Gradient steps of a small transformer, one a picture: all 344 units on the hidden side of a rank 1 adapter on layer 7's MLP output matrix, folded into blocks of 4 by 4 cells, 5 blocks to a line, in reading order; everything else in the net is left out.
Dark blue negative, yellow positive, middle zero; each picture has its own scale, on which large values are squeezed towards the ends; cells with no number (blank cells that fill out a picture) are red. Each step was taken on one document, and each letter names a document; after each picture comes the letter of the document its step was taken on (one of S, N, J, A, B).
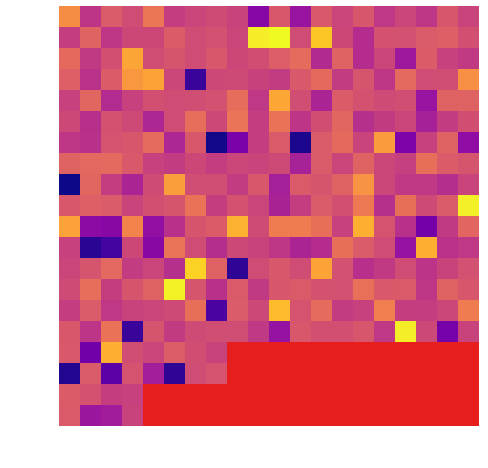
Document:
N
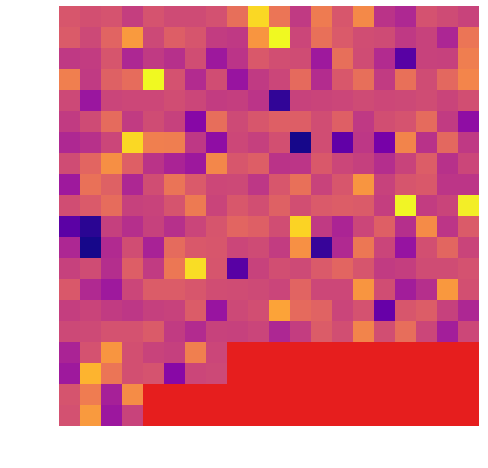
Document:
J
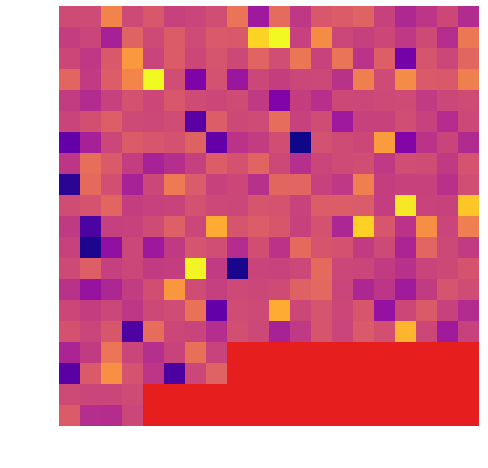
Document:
N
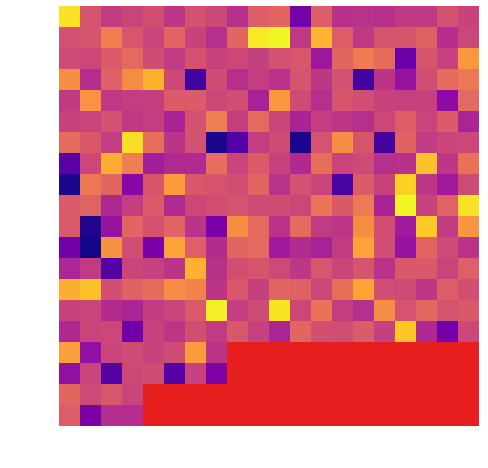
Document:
N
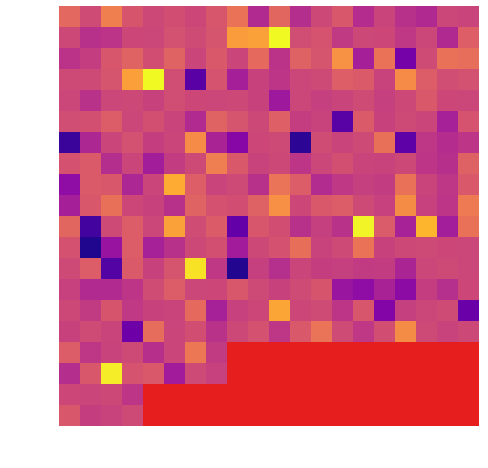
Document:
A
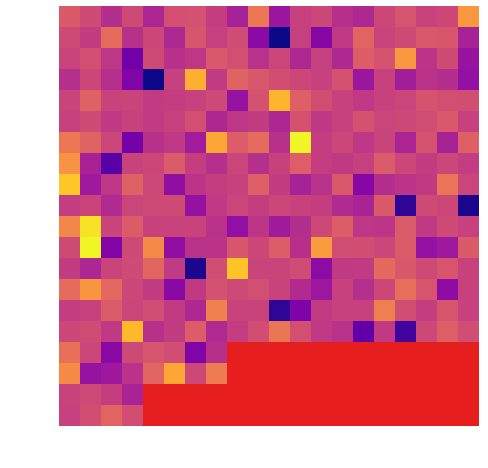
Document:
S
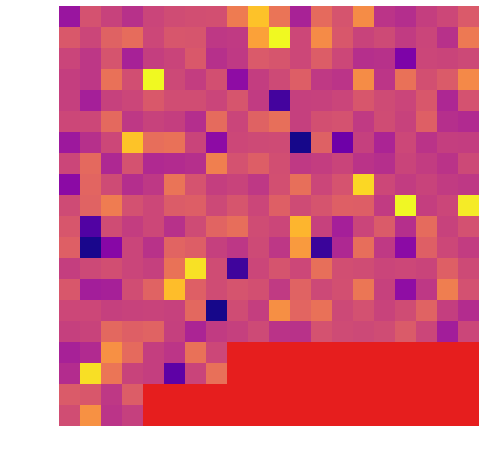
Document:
J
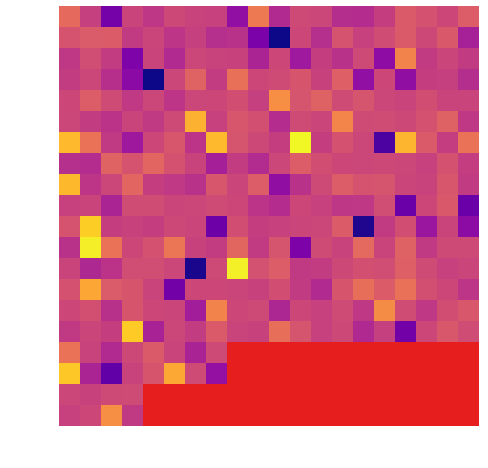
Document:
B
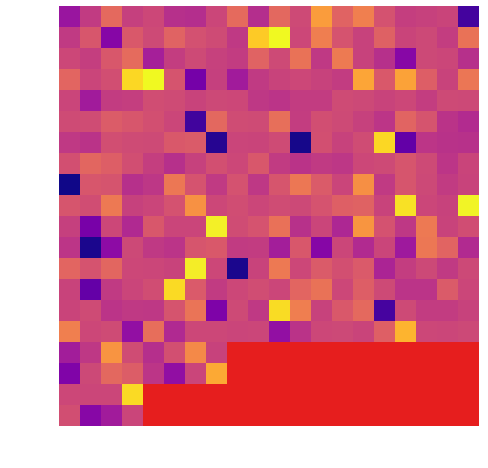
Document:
S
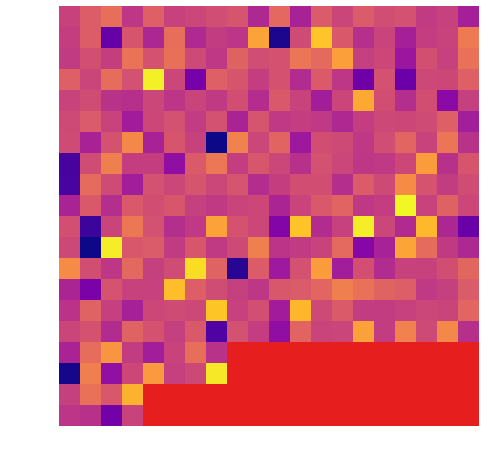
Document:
B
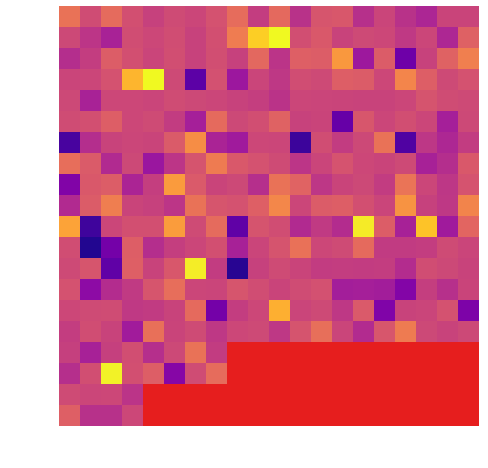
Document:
A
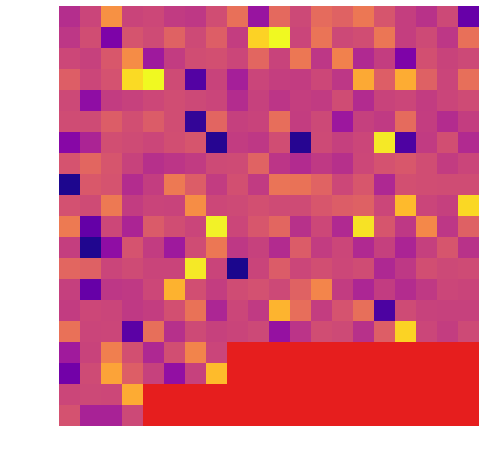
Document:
S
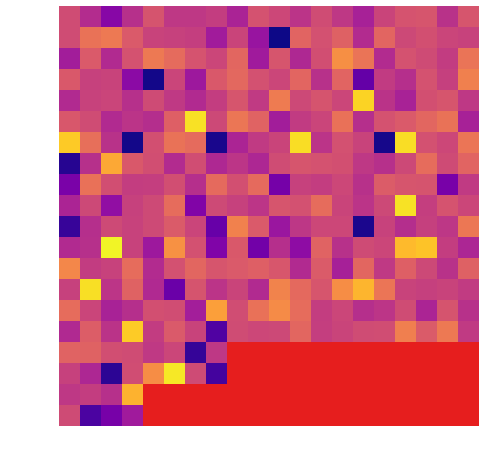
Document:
B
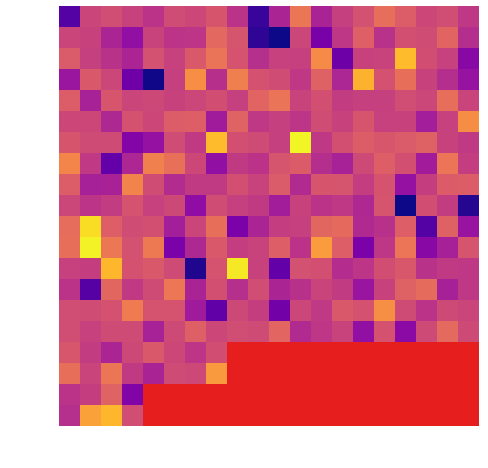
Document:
J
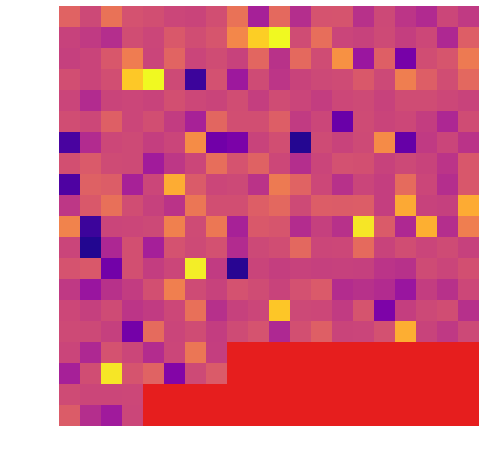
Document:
A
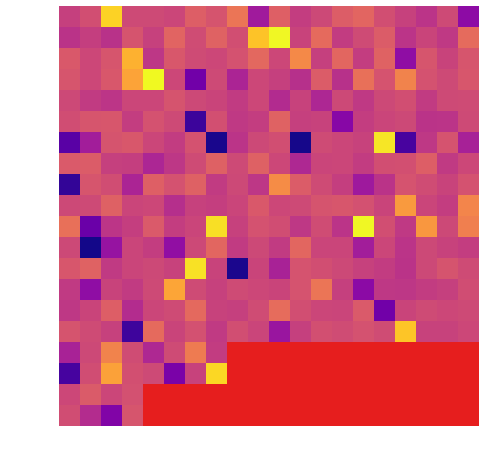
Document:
B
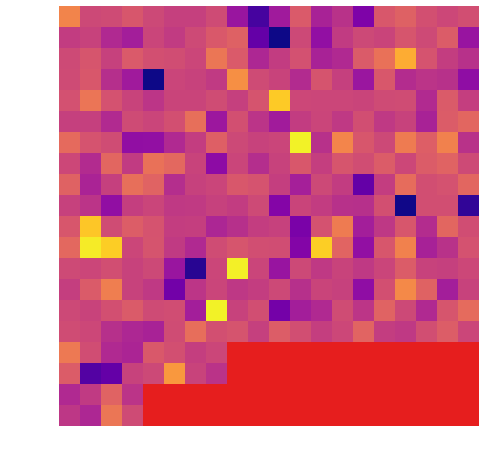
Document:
J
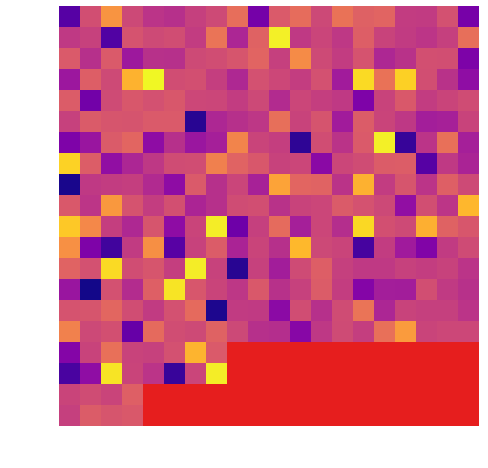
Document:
A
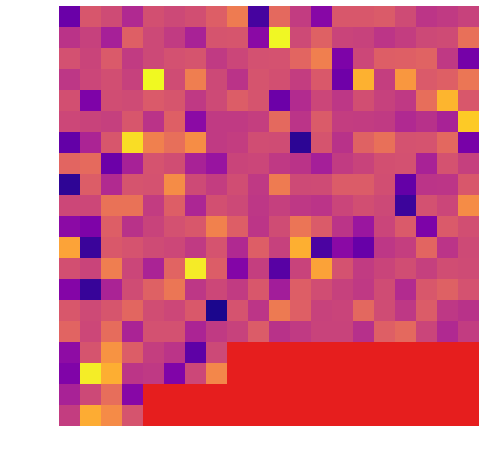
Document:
J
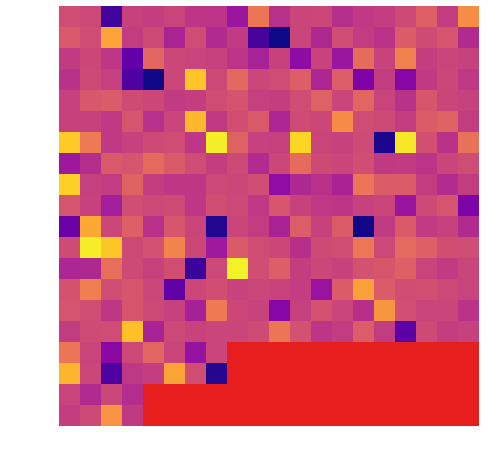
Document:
B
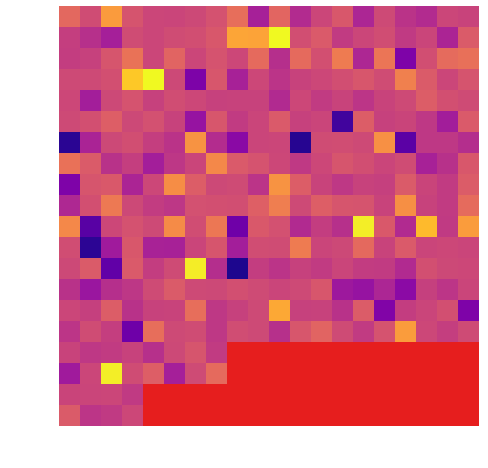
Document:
A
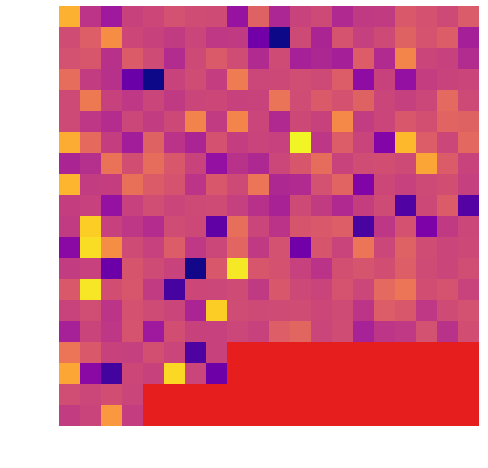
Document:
N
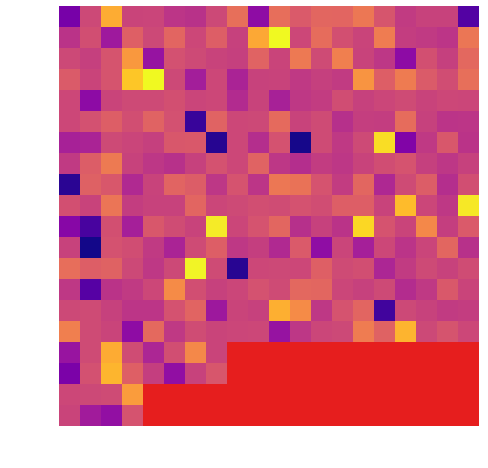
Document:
S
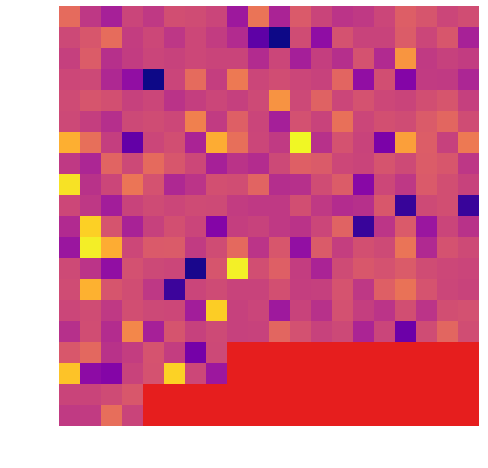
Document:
N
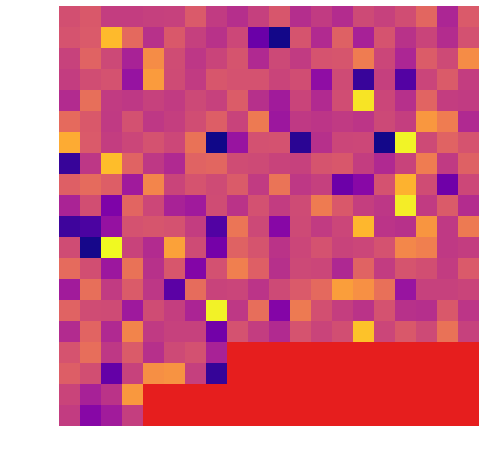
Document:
B
